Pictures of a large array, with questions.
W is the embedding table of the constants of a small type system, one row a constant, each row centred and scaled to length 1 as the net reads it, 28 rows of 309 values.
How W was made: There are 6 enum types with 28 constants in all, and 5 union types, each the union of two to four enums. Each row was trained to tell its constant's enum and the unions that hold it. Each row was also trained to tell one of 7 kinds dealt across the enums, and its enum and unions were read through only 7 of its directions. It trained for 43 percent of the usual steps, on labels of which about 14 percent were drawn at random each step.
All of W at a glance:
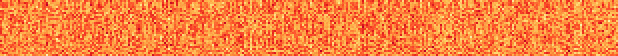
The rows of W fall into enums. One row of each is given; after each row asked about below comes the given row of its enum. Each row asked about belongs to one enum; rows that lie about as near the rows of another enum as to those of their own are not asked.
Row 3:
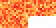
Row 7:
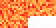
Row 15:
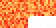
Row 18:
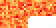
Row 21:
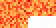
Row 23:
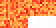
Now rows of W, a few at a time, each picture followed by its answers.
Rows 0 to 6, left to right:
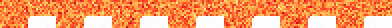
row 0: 15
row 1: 3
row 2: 3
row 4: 18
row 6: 3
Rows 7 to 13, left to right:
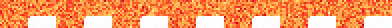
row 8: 23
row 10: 23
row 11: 21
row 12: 7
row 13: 23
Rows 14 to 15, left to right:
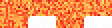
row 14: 7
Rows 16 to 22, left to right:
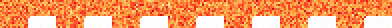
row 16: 15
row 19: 21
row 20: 15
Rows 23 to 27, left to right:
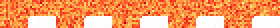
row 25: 7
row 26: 3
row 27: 7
